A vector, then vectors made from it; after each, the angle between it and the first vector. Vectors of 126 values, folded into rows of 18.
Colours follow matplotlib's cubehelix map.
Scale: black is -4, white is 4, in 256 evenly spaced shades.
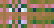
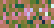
orthogonal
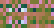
nearly parallel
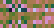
nearly opposite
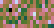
partly opposed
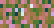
partly aligned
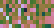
partly opposed
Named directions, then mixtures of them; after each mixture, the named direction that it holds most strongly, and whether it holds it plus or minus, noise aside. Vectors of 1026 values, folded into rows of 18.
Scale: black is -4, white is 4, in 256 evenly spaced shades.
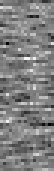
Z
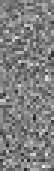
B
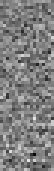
B, minus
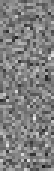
B, minus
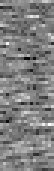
Z, minus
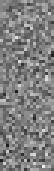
B, plus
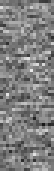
Z, plus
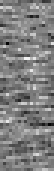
Z, plus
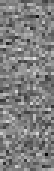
B, minus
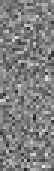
B, plus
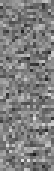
B, minus
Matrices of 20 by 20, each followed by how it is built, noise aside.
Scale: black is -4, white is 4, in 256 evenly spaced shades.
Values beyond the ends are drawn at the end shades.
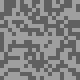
noise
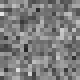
noise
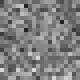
noise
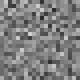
noise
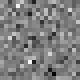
noise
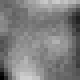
smooth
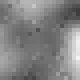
smooth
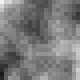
smooth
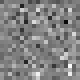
noise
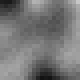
smooth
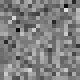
noise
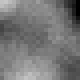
smooth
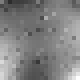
smooth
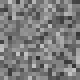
noise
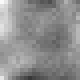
smooth
